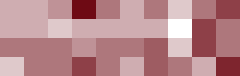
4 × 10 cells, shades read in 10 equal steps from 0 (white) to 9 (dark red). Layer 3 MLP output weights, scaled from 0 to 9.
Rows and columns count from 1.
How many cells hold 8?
1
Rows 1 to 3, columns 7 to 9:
5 2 5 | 3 0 7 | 6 2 7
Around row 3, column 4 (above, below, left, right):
3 7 5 5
